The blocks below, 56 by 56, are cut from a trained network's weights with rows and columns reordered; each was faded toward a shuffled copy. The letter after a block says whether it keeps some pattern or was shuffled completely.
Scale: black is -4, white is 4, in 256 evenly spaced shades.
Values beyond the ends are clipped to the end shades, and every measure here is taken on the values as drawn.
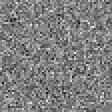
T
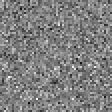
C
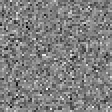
T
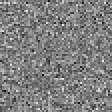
T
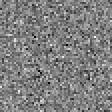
C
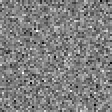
C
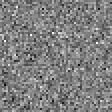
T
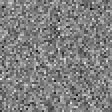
C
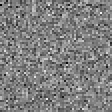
T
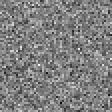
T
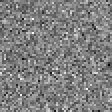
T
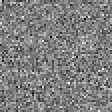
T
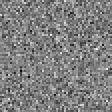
T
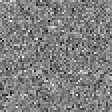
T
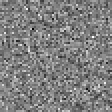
C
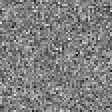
C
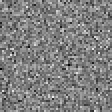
C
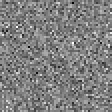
C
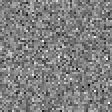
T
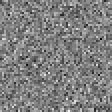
T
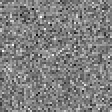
C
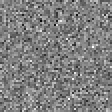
T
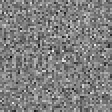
T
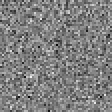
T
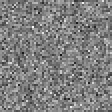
C
